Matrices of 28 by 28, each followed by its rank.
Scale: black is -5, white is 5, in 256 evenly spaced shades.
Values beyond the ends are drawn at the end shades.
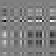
one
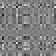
two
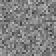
full rank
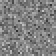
full rank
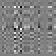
two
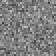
full rank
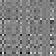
two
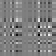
one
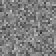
full rank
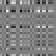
one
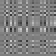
one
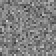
full rank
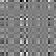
one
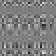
two
